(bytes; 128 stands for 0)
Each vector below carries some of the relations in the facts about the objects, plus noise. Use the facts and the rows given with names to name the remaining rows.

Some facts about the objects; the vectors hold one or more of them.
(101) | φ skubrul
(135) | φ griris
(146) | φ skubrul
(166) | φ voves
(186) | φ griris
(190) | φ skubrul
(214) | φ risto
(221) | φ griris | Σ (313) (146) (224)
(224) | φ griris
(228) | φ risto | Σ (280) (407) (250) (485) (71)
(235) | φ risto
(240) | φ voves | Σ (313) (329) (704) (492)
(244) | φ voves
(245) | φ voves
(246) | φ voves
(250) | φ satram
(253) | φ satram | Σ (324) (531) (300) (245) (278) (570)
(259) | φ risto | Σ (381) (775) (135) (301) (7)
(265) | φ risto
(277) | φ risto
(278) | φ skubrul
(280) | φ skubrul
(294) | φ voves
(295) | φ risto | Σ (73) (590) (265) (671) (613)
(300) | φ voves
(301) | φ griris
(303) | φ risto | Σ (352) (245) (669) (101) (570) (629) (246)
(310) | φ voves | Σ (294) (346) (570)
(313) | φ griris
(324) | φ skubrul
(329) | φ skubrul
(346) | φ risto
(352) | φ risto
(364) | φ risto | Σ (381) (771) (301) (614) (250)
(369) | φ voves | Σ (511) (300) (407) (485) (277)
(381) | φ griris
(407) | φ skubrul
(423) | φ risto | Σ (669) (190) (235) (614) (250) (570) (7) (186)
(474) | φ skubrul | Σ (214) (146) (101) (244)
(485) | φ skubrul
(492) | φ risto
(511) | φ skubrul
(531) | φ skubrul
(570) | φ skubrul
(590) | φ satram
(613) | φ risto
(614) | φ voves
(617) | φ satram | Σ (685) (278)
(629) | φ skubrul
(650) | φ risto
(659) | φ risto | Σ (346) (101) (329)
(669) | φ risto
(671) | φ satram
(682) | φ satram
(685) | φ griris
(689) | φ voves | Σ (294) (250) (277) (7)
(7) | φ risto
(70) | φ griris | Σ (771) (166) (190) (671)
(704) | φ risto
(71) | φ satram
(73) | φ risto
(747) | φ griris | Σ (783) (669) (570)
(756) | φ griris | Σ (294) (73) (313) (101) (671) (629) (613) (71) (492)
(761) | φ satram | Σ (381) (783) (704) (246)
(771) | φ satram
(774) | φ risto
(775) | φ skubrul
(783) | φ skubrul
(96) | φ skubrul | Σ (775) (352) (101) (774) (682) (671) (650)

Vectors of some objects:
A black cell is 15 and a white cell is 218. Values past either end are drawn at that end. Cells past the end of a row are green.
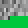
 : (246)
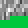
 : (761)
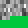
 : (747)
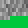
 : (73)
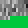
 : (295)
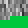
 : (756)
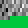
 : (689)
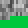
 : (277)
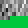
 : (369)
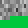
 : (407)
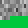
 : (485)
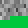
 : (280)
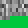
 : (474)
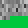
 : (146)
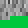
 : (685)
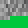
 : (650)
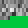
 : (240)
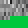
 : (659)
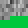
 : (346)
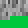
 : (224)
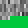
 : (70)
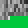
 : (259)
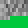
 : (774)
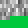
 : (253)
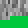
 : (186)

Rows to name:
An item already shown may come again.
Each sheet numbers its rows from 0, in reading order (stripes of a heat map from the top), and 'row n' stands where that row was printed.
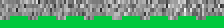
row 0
(146)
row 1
(659)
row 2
(381)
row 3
(146)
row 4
(671)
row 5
(303)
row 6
(617)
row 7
(474)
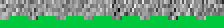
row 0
(671)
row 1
(300)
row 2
(352)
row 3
(71)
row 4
(689)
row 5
(278)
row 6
(310)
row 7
(423)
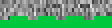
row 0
(246)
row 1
(96)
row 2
(474)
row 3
(221)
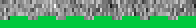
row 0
(245)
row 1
(250)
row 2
(101)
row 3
(295)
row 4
(756)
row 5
(614)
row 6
(295)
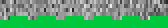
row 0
(166)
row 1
(146)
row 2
(570)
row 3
(771)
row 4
(301)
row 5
(364)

